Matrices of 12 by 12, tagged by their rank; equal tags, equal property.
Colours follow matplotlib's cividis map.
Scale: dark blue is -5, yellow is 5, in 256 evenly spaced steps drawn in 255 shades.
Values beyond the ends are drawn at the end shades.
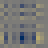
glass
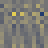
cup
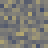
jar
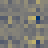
cup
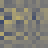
cup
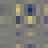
glass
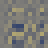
cup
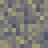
jar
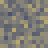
jar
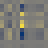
glass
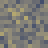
jar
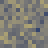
jar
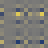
glass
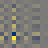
glass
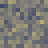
jar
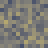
jar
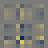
glass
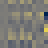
cup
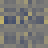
cup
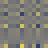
glass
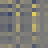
glass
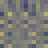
cup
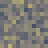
jar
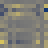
cup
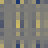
glass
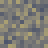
jar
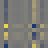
glass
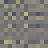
cup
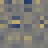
cup
